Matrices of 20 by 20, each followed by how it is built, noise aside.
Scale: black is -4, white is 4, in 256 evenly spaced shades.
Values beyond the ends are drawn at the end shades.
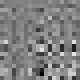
low rank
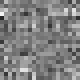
low rank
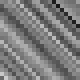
Toeplitz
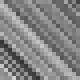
Toeplitz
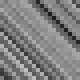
Toeplitz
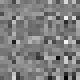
low rank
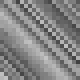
Toeplitz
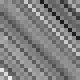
Toeplitz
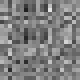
low rank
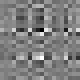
low rank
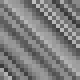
Toeplitz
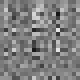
low rank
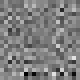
low rank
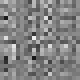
low rank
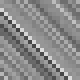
Toeplitz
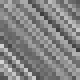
Toeplitz
